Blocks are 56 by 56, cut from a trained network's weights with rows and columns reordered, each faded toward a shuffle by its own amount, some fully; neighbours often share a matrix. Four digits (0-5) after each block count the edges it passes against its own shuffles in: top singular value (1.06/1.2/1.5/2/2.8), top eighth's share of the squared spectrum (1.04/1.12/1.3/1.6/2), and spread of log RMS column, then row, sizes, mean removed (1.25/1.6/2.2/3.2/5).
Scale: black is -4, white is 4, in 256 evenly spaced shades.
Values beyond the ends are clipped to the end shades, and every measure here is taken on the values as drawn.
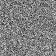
1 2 0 0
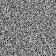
0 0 0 0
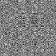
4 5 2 2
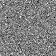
1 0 0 0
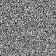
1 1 0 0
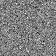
0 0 0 0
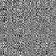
3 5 3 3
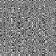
3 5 3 2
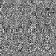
3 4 2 2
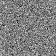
0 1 0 0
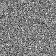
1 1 0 0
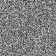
2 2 1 0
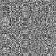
4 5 3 1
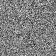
1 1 0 0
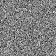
0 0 0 0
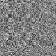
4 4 2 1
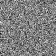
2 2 0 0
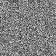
2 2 0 0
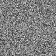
2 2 0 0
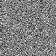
2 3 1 0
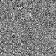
3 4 2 1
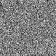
2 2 0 0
